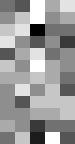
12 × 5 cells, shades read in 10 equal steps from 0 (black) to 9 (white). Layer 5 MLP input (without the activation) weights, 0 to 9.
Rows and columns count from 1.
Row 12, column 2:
7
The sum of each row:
30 32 23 23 26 32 29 28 29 29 21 24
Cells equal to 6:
10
